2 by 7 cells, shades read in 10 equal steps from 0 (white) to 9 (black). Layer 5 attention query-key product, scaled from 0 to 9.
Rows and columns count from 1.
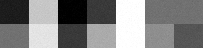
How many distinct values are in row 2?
7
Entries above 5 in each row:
3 2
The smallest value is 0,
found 2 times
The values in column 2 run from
1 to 2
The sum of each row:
36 26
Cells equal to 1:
1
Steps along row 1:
down up down down up same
